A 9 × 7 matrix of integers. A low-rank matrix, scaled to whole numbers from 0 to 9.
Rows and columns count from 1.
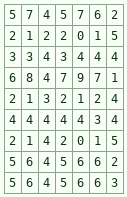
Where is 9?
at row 4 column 5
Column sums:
34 37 33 35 37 36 30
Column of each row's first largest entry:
2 7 3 5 7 1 7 2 2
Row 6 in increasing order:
3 4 4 4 4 4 4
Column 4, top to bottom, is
5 2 3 7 2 4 2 5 5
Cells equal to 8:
1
